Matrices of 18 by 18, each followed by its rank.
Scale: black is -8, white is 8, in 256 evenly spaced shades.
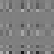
one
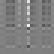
one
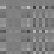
one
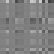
one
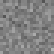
full rank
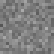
full rank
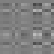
one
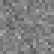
full rank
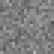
full rank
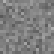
full rank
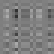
one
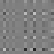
one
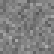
full rank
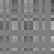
one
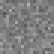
full rank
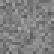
full rank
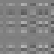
one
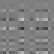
one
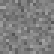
full rank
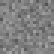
full rank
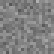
full rank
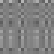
one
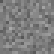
full rank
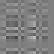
one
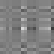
one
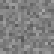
full rank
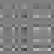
one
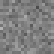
full rank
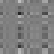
one
